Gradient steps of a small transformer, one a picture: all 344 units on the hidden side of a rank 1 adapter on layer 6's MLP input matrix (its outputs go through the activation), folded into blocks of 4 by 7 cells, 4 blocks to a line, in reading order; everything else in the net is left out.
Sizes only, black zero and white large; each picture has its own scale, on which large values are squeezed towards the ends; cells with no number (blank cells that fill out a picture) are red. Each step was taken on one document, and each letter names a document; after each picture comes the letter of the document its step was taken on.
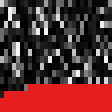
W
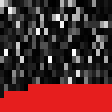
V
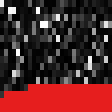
V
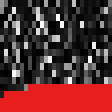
W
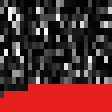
W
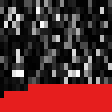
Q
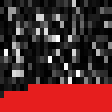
W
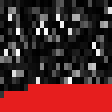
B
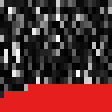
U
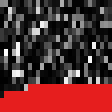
Q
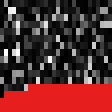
V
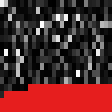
V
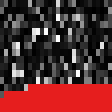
Q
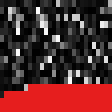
W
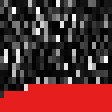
U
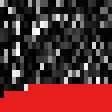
Q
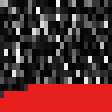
U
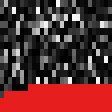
U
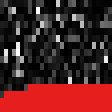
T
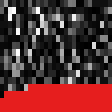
B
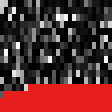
T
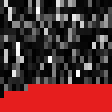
U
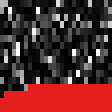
T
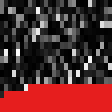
Q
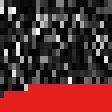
V
